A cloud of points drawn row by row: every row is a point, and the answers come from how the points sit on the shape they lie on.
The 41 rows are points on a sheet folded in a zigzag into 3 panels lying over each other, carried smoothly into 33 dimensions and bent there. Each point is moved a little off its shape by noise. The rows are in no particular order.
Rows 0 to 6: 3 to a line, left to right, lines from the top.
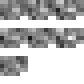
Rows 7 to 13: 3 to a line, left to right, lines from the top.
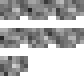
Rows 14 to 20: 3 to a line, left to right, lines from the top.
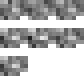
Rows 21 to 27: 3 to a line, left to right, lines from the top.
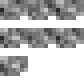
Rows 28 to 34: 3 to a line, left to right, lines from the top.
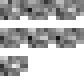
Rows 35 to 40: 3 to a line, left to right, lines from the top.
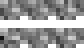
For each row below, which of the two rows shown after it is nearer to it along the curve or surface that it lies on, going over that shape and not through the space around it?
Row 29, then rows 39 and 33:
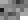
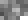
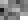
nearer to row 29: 33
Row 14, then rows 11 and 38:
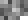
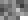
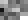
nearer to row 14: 11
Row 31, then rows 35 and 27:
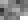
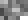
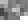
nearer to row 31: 35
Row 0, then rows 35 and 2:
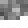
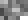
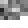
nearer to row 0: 35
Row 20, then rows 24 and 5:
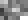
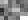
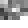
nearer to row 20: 5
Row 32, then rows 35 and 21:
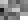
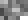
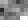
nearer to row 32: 21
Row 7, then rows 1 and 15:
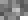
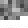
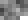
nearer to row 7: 15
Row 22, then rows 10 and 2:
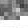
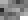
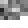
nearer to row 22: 10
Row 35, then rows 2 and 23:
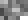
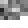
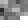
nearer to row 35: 23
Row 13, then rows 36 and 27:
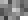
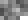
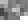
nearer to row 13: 36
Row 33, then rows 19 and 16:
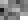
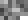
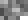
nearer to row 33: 19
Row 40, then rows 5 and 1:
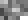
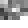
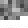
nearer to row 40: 5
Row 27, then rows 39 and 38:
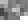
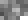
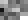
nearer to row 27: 39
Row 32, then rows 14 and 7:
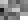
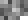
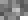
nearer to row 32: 14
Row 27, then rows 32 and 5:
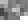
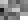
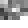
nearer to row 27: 5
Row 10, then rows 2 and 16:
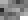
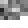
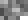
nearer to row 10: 16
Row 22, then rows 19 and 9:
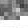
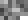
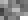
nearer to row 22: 9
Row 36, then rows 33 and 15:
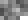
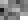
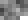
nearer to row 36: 15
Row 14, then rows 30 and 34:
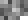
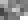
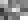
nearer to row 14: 34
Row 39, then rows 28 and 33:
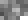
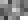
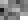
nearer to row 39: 28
